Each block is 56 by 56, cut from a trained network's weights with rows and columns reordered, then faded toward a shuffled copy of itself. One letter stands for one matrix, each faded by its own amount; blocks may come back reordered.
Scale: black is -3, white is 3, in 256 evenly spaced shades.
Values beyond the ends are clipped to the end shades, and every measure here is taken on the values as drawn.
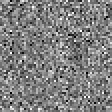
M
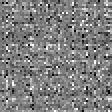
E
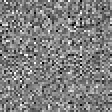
M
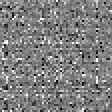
E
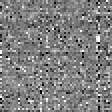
E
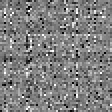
E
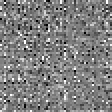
E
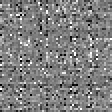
E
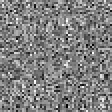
M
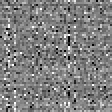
E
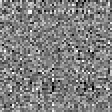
M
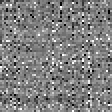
E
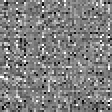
E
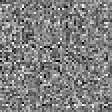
M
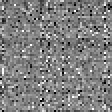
E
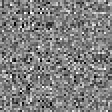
M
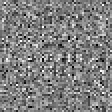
M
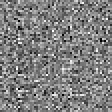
M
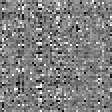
E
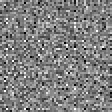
M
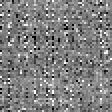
E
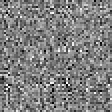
M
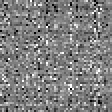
E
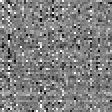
E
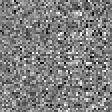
M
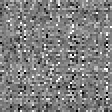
E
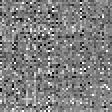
E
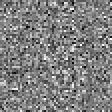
M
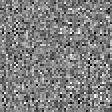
M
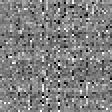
E
